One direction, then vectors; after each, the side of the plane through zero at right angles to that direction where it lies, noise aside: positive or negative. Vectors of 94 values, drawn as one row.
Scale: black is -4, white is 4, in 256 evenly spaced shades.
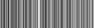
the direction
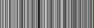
negative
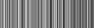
negative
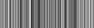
negative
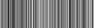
positive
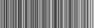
positive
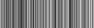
positive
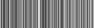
positive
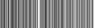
positive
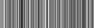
negative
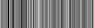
positive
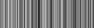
negative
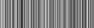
negative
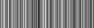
negative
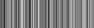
positive
